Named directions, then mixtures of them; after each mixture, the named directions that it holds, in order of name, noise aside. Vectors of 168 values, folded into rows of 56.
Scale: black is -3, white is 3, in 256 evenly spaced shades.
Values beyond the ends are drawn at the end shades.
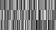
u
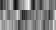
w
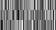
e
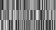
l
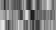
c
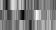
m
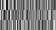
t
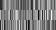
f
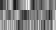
w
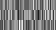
e, f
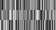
l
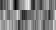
w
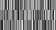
e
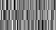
t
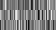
f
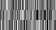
m, t, u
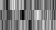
m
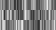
c, e, t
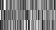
c, f, t
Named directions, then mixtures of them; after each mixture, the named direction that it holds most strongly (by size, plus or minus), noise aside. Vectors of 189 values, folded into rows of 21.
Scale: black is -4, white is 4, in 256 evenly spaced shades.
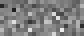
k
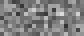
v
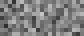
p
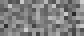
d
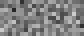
d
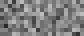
p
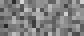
p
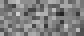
v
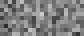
p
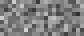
v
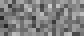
p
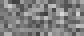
v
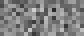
v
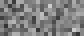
p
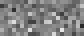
k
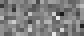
k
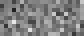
k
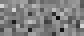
k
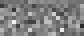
k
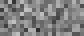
p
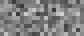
v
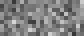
k
